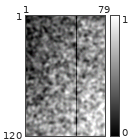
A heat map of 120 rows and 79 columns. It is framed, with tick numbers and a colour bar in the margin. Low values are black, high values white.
No regular stripes run through it. There is an overall slope up to the bottom right. Column 51 differs from the columns beside it. The bottom right is the ninth with the highest average.
